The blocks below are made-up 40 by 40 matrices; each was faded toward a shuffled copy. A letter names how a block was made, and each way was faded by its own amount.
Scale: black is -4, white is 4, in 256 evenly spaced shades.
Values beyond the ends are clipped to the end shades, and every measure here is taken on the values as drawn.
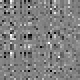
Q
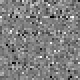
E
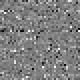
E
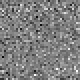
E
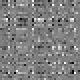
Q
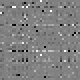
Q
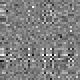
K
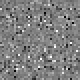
E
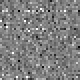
E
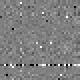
K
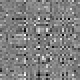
K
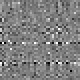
K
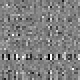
K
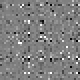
Q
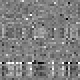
K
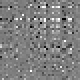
Q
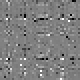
Q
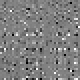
Q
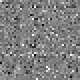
E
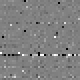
Q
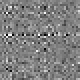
K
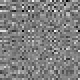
K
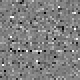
E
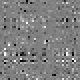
Q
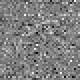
E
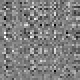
K
